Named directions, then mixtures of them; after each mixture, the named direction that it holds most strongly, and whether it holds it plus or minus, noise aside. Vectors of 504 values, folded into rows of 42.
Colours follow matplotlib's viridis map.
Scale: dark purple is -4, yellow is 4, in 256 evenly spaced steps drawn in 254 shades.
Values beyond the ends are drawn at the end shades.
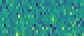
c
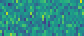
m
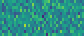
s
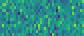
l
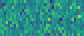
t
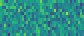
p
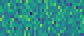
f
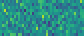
m, plus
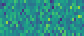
t, plus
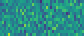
p, minus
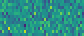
s, minus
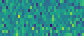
c, plus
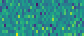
c, plus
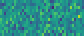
t, plus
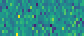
c, plus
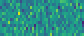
l, minus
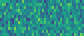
f, minus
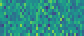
t, minus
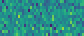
c, plus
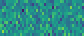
t, plus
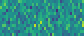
l, plus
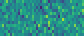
l, plus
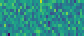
p, plus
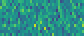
l, plus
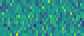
c, plus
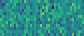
t, plus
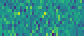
l, minus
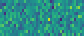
t, plus
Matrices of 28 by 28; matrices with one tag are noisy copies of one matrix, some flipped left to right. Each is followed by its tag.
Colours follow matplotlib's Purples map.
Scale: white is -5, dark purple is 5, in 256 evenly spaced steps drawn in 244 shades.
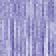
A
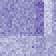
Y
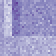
Y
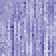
A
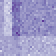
Y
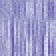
A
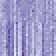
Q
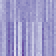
Q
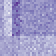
Y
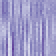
A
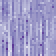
A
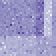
Y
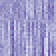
A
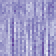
A
